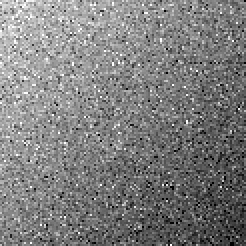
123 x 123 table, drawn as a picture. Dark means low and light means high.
The halves do not mirror each other. No regular stripes run through it. The bottom right is the ninth with the lowest average. Fine speckle covers the field. No row or column stands out. The ninth with the highest average is the top left. Overall the values sit about 50% of the way up the scale. There is an overall slope up to the top left.
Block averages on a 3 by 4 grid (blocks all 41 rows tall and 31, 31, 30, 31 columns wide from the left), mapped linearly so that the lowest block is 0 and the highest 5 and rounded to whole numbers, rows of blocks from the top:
5432 / 4321 / 3210
